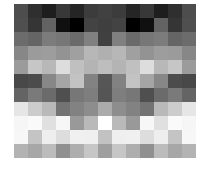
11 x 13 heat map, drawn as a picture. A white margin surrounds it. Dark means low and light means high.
Slope: up to the bottom. Grain: streaks across. Stripes: horizontal, repeating 2 times. Mirror symmetry: left to right.
